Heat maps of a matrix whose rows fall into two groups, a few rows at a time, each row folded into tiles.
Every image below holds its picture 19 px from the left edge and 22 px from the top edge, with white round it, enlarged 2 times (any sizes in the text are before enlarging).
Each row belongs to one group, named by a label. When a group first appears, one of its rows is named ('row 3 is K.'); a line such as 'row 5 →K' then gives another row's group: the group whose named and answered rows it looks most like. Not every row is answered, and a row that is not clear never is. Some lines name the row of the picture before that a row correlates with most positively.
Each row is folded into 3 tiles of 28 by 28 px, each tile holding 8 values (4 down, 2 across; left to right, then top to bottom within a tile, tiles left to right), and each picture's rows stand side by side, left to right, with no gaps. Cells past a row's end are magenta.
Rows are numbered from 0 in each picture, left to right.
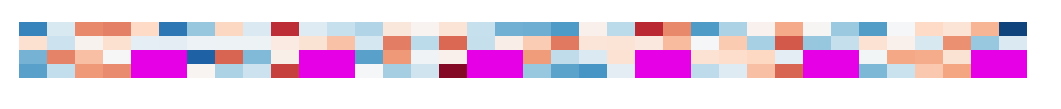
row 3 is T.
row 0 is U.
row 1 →U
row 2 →U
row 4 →U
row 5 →U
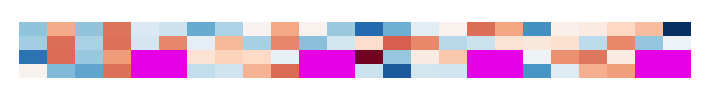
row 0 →U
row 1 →U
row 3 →U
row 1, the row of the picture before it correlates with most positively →4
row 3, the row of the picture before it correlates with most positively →5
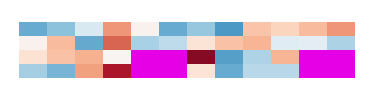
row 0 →U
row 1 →T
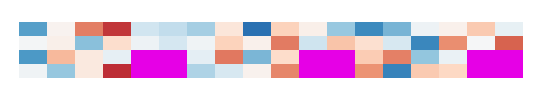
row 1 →U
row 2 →U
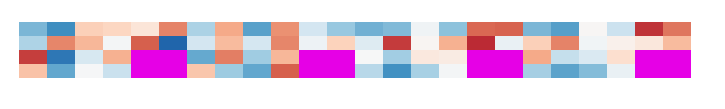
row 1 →U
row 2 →T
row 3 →T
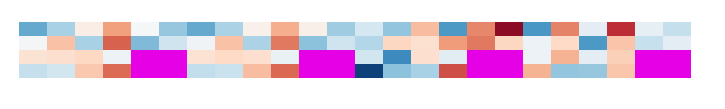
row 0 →U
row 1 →U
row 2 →T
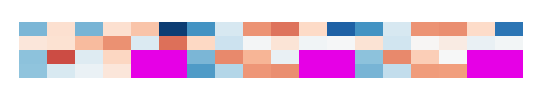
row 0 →U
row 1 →U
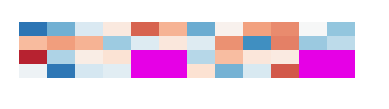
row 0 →T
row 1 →U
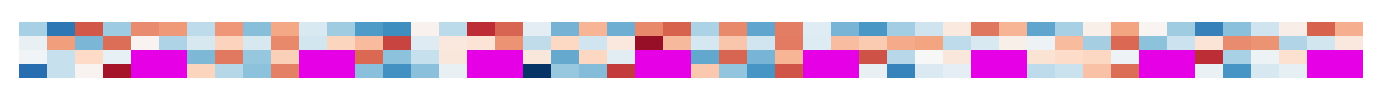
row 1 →U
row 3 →T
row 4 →U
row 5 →T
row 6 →U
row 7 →T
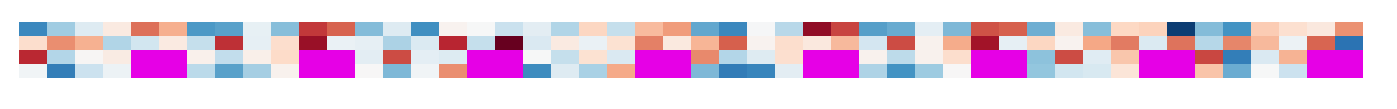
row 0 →T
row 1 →T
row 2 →U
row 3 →T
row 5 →T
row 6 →U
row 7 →T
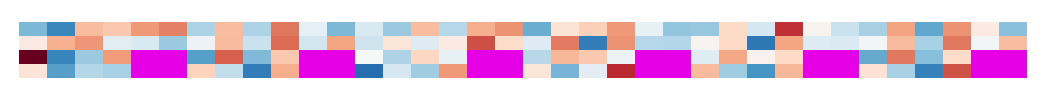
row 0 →T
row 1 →U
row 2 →T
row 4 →U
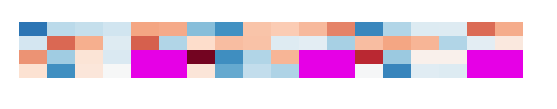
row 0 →T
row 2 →T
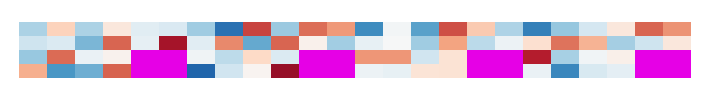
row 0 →U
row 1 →T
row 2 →U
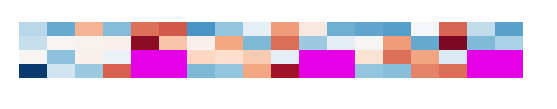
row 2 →U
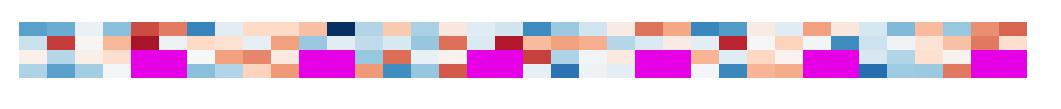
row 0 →T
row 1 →U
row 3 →T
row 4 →T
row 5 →T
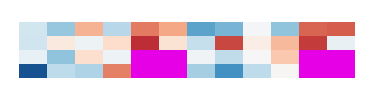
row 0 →T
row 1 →T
